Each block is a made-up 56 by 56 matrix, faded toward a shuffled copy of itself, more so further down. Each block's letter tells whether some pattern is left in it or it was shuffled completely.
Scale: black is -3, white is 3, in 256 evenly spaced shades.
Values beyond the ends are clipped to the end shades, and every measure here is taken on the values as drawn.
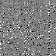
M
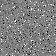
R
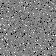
R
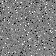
R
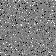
R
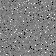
R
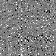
M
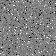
R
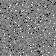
R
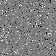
R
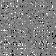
M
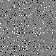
M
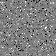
R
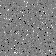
R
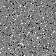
R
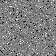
R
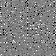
M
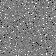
R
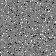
R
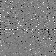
M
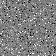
R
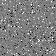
R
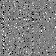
M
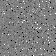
R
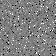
R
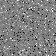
R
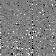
M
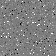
R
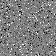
R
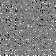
M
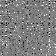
M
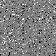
M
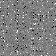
M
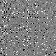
M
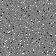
R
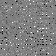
M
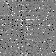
M
